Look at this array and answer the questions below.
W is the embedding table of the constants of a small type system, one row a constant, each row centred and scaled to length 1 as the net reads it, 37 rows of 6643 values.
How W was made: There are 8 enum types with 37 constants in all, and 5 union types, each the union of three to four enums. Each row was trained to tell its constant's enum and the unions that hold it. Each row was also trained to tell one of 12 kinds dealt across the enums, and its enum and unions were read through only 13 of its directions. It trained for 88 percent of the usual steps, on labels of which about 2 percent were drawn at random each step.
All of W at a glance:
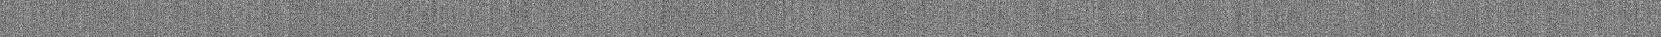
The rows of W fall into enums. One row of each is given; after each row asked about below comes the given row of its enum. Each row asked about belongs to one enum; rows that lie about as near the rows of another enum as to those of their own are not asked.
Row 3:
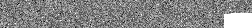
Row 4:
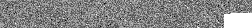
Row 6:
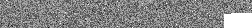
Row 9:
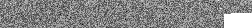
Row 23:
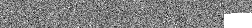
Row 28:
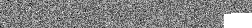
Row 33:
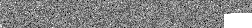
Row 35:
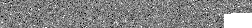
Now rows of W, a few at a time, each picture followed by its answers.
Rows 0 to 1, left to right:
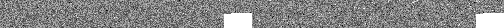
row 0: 6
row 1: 33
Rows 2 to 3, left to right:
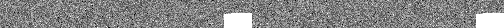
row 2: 33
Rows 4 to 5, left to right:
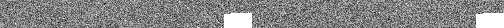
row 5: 3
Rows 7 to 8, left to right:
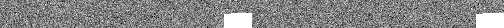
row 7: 28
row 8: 9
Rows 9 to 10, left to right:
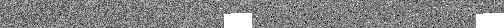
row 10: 35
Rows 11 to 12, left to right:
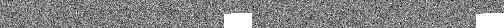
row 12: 3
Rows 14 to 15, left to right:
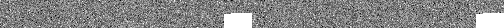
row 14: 4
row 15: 3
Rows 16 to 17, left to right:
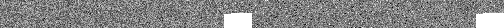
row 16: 3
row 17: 23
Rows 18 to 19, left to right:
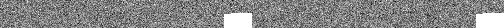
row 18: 9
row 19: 4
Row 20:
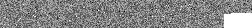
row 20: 6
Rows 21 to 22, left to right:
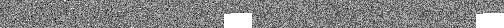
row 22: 3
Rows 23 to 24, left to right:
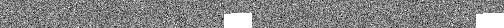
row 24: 4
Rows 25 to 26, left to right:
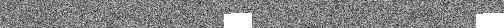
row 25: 4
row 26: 33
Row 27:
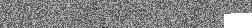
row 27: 28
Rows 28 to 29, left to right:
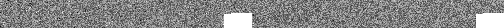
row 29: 9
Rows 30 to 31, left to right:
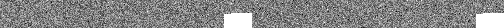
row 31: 9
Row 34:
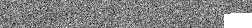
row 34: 4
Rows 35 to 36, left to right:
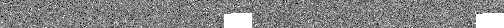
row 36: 9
